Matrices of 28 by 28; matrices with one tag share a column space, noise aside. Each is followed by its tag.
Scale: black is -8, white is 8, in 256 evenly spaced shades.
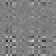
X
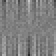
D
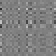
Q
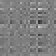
Q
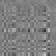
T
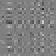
Q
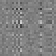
Q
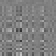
T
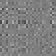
Q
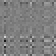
X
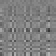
T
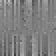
D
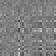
T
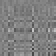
T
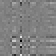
X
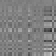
T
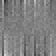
D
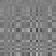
T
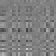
T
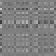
Q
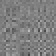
T
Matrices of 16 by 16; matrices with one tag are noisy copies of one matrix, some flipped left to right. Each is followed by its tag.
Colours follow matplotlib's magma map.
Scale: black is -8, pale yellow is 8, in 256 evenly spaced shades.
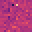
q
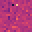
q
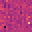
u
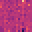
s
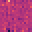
s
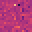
q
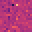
q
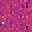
u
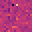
q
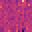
s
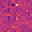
q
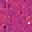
u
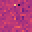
q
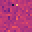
q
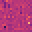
u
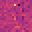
q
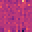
s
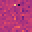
q
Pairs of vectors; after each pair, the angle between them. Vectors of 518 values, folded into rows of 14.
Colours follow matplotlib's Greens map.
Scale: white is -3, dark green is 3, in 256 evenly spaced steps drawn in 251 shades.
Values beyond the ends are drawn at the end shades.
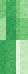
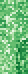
partly opposed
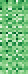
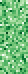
orthogonal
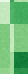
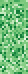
orthogonal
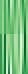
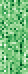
partly opposed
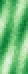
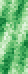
nearly opposite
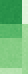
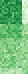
nearly parallel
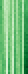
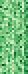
partly aligned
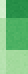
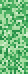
orthogonal
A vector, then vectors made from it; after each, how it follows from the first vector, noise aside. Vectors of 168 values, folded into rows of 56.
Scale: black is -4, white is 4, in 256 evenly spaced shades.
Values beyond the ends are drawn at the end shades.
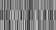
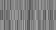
shrunk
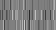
partly zeroed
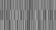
shrunk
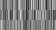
reversed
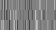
partly zeroed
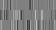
partly zeroed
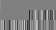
partly zeroed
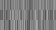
shrunk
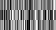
scaled up
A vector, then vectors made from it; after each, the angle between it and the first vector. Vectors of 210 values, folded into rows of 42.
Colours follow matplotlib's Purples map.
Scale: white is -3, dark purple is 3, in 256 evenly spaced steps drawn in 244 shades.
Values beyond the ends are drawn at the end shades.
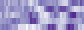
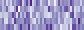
orthogonal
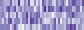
partly aligned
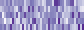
orthogonal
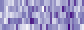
partly aligned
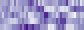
nearly opposite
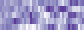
nearly parallel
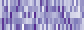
orthogonal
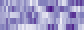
nearly parallel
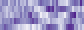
nearly parallel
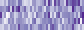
orthogonal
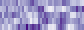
nearly opposite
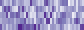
partly opposed
